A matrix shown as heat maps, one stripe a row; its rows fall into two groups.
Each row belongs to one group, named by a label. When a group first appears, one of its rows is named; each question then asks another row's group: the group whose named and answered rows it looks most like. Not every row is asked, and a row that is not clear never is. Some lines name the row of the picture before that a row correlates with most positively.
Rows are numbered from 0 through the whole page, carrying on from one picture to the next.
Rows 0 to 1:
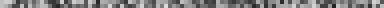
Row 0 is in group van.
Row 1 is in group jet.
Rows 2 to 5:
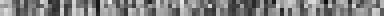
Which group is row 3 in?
jet
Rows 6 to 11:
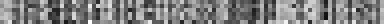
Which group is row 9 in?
jet
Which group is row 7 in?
jet
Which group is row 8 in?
jet
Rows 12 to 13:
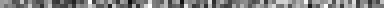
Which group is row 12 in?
jet
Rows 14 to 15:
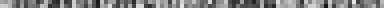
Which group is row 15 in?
jet
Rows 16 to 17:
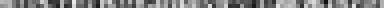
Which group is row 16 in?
jet
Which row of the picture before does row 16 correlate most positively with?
15
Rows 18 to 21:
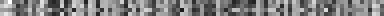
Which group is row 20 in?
van
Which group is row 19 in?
van
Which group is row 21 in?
van
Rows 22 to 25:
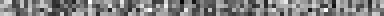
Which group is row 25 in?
van
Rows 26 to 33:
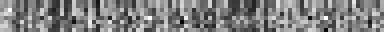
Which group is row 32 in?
van
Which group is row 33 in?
jet
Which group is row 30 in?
van
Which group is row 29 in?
van
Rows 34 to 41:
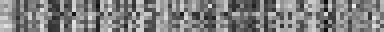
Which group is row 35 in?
jet
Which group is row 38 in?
van
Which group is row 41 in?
jet
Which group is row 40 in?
van
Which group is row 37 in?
van
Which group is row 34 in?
jet
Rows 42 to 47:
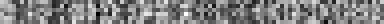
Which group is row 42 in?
jet
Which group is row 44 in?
van
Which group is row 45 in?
van
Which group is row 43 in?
van
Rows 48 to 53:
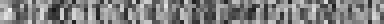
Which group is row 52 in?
van
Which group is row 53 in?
van
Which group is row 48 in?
van
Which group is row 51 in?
van
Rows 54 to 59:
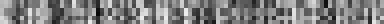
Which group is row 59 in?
van
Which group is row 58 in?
jet
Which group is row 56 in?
van
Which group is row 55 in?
jet
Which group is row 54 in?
jet
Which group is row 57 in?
van
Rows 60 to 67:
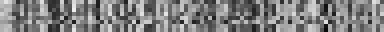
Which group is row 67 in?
jet
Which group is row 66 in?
jet
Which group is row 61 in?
jet
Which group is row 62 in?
jet
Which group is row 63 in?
jet
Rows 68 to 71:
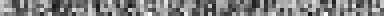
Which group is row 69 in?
jet
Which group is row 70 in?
van
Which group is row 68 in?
jet
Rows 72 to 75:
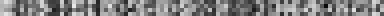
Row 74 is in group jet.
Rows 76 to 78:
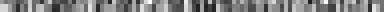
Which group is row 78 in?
van
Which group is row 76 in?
van
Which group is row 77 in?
van
